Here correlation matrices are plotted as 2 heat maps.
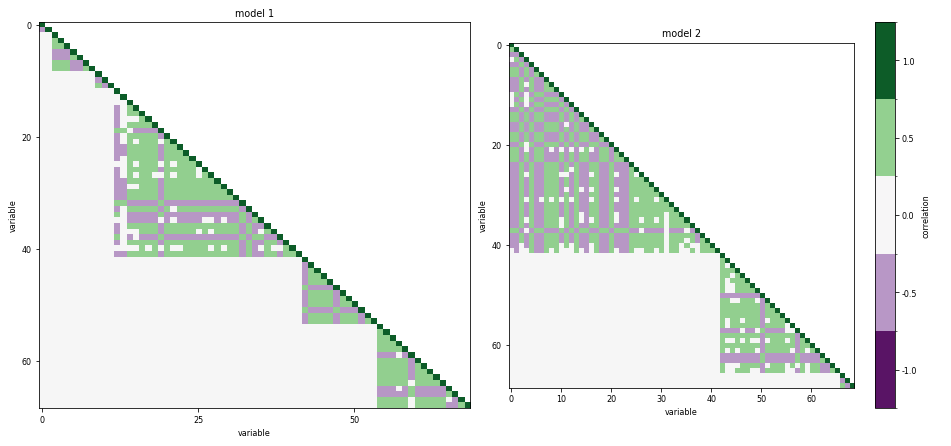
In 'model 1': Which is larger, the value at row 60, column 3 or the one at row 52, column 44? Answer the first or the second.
the second
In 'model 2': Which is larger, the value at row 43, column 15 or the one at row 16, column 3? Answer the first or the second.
the first
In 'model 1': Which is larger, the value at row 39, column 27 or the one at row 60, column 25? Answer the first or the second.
the first
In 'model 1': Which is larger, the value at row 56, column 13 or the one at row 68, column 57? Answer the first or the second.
the second
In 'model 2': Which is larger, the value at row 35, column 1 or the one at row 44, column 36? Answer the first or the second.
the second
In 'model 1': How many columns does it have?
69
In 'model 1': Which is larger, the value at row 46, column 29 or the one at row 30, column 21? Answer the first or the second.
the second
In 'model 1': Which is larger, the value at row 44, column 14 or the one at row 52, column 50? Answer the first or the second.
the second
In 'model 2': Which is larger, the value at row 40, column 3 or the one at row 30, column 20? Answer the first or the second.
the second
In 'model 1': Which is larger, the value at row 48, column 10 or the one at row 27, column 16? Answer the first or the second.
the second
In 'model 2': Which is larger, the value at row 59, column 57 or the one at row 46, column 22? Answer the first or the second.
the second
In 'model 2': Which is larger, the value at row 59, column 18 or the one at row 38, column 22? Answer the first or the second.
the first
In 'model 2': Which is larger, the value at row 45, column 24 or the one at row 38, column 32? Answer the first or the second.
the second
